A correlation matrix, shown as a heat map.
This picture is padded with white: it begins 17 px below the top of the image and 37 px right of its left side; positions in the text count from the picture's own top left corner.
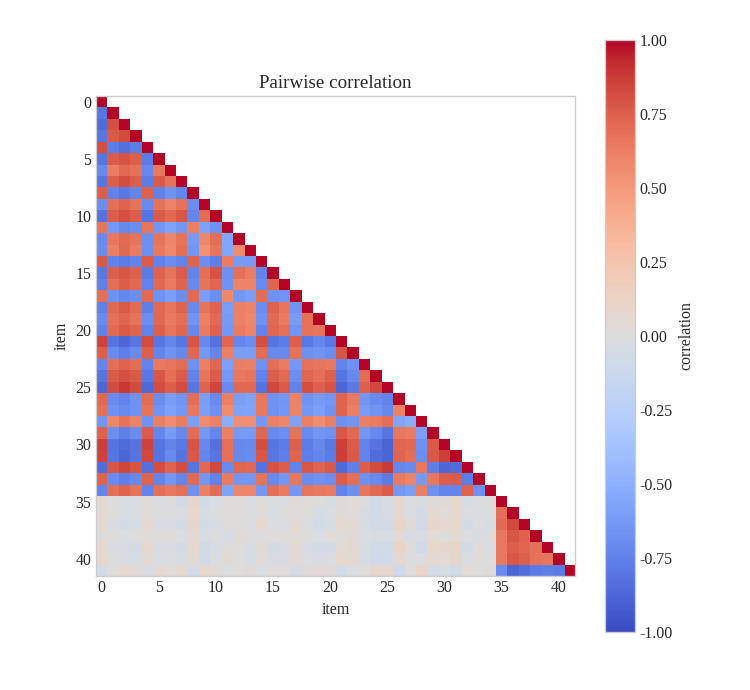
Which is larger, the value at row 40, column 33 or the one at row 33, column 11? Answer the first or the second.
the second
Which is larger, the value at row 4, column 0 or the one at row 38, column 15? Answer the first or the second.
the first
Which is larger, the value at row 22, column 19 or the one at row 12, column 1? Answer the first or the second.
the second
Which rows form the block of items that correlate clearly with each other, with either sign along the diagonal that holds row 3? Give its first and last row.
0 to 34
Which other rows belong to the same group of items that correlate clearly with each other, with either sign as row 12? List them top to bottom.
0, 1, 2, 3, 4, 5, 6, 7, 8, 9, 10, 11, 13, 14, 15, 16, 17, 18, 19, 20, 21, 22, 23, 24, 25, 26, 27, 28, 29, 30, 31, 32, 33, 34
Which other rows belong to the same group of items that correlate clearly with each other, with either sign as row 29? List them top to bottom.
0, 1, 2, 3, 4, 5, 6, 7, 8, 9, 10, 11, 12, 13, 14, 15, 16, 17, 18, 19, 20, 21, 22, 23, 24, 25, 26, 27, 28, 30, 31, 32, 33, 34
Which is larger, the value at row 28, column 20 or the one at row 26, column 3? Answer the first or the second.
the first
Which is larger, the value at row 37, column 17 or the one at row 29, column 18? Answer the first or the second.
the first
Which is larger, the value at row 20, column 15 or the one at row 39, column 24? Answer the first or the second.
the first
